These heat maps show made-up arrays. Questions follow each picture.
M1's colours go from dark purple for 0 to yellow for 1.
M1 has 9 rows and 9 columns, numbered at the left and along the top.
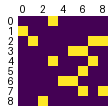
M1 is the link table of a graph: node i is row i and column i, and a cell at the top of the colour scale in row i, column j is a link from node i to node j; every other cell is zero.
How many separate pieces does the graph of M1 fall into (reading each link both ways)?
1
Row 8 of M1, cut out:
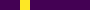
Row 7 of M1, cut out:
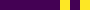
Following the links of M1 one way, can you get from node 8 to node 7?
yes
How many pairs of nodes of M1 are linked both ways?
2
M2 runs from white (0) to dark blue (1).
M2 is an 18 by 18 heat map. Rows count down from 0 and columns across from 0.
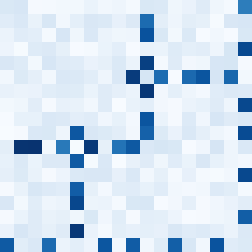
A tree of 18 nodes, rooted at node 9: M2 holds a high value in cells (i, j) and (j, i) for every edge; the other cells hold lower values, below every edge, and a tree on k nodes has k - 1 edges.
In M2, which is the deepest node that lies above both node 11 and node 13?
5
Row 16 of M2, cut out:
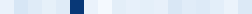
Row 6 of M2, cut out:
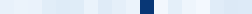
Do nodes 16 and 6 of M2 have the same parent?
no
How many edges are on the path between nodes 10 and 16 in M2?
3
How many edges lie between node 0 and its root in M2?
2
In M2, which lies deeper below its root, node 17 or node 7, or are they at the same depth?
node 7
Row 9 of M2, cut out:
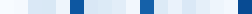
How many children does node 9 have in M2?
3
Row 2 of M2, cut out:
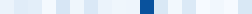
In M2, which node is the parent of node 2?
10
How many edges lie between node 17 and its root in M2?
1
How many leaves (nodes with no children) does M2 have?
14
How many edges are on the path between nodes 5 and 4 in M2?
3
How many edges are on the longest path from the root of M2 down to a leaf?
2
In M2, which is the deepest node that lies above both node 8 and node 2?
10
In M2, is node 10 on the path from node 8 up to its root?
yes
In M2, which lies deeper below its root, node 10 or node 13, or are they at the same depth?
node 13
